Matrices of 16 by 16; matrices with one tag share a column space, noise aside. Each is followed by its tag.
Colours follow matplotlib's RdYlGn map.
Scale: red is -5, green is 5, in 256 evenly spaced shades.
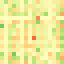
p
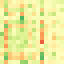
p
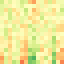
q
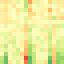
q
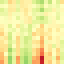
q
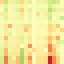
q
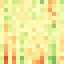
q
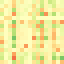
p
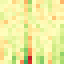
q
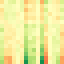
q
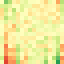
q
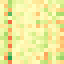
p
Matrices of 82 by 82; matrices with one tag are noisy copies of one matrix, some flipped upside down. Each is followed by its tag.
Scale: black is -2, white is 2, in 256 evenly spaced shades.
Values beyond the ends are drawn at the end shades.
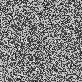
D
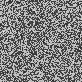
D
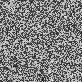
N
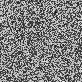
D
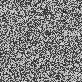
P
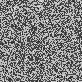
D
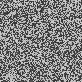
N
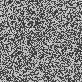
D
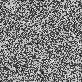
N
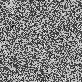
N
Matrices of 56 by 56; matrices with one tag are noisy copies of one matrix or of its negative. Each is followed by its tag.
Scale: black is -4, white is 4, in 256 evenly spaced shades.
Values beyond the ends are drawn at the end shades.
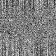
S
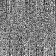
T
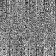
T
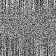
S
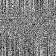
S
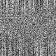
S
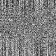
S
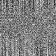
S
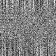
S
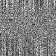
S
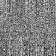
T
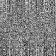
T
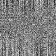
S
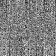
T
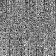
T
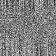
S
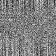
S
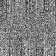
T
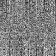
T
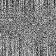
S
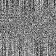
S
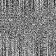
S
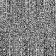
T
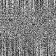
S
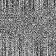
S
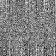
T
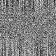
S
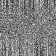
S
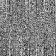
T
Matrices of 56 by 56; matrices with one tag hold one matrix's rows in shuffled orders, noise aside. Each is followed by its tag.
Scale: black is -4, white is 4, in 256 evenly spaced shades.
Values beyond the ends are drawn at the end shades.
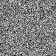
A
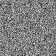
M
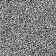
M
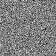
M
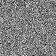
M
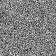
A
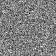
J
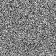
J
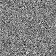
M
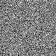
A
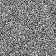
J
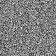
A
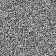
J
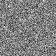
J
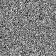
A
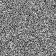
J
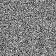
A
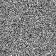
A
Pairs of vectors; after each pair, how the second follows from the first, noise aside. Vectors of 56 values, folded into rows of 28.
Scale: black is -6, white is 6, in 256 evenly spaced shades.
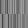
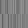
shrunk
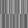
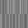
shrunk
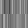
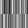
scaled up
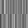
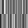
scaled up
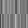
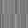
shrunk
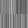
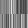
scaled up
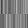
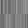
shrunk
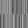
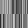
scaled up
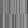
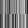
scaled up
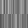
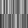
scaled up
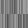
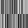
scaled up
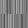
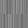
shrunk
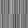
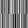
scaled up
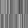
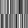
scaled up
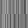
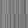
shrunk
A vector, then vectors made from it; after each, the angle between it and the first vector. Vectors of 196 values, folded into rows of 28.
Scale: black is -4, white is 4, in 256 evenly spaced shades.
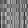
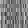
nearly opposite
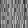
partly aligned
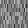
orthogonal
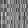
nearly parallel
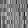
nearly parallel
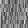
partly opposed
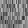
orthogonal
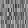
partly opposed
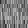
partly aligned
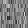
partly opposed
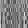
nearly opposite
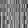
nearly parallel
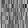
partly opposed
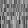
partly aligned
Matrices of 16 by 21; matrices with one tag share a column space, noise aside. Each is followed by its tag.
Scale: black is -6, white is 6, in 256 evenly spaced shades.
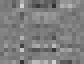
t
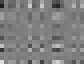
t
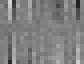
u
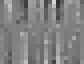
u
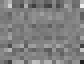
t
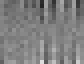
u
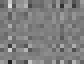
t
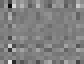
t
